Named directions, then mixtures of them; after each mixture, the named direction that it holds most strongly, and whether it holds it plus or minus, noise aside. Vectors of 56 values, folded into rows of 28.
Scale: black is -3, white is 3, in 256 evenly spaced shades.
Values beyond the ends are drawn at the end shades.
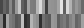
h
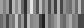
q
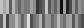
h, minus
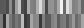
h, plus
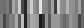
q, plus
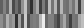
q, minus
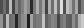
q, minus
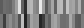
h, plus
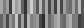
q, plus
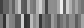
h, plus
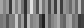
q, plus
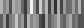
q, plus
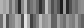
h, minus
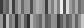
h, plus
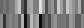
h, plus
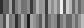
h, plus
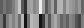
h, plus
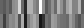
h, plus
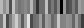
h, minus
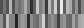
q, minus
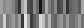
h, minus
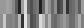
h, minus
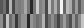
q, minus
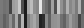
q, plus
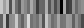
h, minus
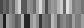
h, plus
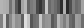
h, minus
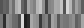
h, plus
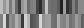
h, minus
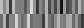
q, plus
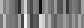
h, minus
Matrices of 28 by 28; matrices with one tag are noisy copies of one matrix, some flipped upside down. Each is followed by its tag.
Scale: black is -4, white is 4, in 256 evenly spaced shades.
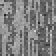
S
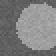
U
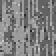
S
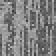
S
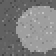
U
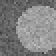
U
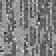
S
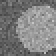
U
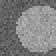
U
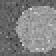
U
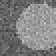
U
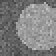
U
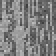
S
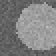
U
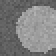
U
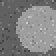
U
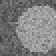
U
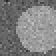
U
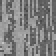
S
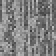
S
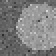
U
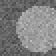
U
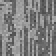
S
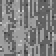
S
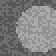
U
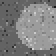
U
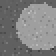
U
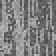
S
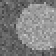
U
